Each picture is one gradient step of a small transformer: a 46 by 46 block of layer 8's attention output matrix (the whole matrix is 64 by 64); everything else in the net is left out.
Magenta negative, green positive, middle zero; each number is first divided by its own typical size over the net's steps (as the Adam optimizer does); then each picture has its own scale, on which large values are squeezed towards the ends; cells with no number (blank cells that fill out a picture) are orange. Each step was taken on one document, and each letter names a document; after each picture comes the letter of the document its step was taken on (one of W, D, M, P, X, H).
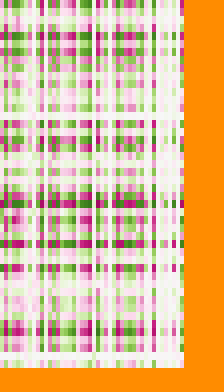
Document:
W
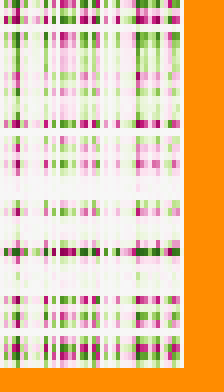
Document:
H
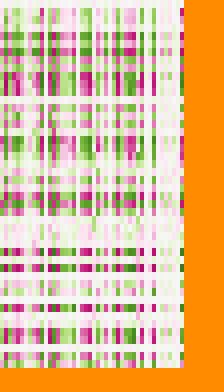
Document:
W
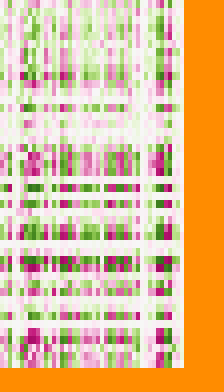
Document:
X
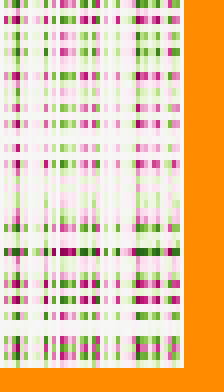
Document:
H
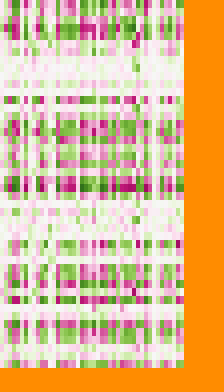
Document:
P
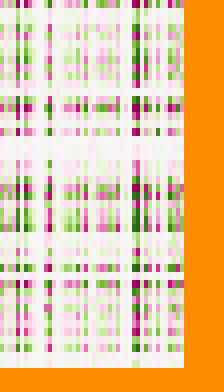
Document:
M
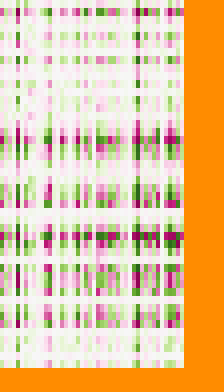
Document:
M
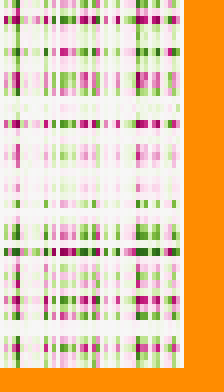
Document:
H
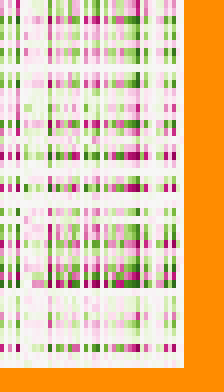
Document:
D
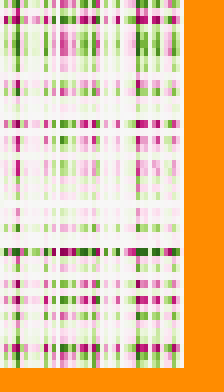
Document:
H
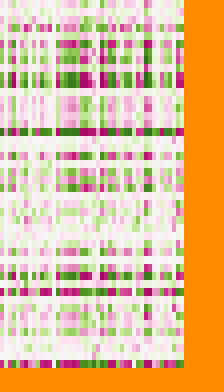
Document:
P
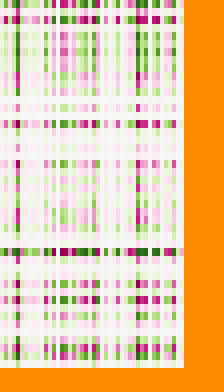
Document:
H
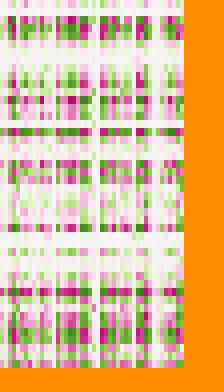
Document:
P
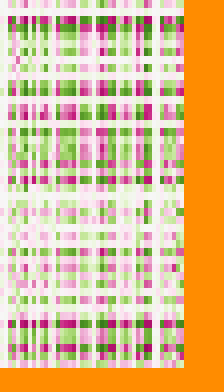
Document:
P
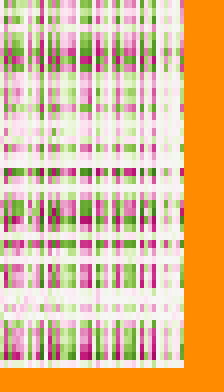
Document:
W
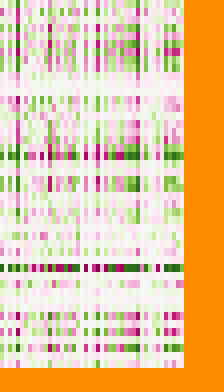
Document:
D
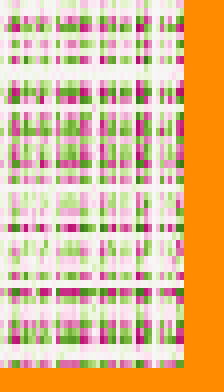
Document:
P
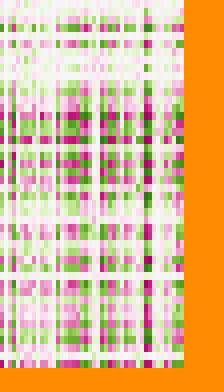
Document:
P
